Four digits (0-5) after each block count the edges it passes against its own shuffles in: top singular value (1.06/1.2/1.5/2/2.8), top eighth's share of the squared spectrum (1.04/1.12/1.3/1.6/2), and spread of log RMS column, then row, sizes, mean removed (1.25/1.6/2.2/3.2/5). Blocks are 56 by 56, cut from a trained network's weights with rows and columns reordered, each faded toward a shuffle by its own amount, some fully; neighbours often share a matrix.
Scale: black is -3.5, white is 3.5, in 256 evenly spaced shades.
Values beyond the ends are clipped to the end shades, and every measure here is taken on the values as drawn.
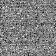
2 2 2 0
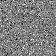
0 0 0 0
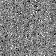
1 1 0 0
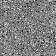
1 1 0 0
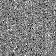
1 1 0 0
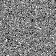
0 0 0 0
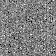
1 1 0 0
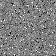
0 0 0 0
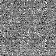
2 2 2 0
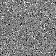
0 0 0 0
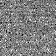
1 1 1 0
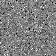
0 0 0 0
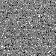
0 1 1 0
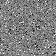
0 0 0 0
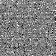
2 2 2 0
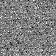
1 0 0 0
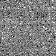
2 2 2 0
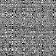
3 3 3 0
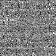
2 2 2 0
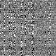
3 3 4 0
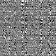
3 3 3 1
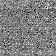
2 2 2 0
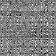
3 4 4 0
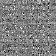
2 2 2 0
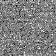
1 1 1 0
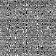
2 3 3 0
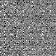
2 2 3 0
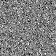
0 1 0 0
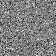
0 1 0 0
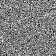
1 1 0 0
